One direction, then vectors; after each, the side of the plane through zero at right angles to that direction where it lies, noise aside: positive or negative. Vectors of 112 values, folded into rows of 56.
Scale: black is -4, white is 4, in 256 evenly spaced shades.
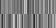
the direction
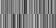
negative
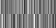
negative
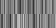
positive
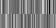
positive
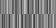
positive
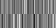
positive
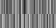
negative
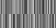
negative
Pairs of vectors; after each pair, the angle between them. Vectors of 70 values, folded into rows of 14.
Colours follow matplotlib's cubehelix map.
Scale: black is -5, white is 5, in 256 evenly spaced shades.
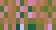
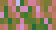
partly aligned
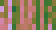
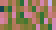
partly opposed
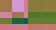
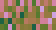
orthogonal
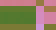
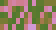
orthogonal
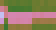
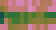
nearly opposite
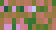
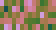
partly aligned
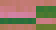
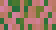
orthogonal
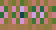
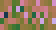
partly opposed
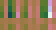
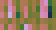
nearly opposite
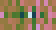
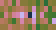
nearly opposite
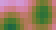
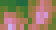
nearly opposite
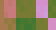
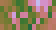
partly aligned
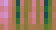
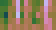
nearly opposite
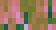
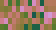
orthogonal
